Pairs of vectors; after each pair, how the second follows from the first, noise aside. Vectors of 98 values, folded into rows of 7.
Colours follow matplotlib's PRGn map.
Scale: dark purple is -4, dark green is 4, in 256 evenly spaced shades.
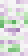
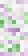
copied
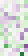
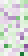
copied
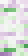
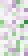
shuffled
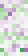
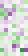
copied
